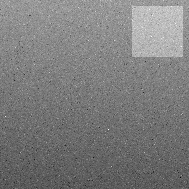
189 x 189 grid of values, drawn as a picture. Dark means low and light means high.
Stripes: none. Slope: up to the top. Average level on the scale: 50%. Odd patch: higher, in the top right.
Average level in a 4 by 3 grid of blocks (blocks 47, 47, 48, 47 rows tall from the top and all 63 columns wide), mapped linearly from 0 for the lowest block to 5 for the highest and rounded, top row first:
335 / 223 / 111 / 000
